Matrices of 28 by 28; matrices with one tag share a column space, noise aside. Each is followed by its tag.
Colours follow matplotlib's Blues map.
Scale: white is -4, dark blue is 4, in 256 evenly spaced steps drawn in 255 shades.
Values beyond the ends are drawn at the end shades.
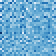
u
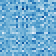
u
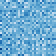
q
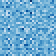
q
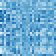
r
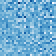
u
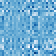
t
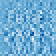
r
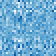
t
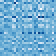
u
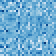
t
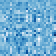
r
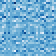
u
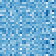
q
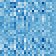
t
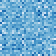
q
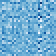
u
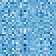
q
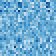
t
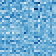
u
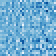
t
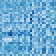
r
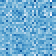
q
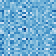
q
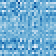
t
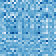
u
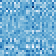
t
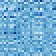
u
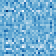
t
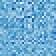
u
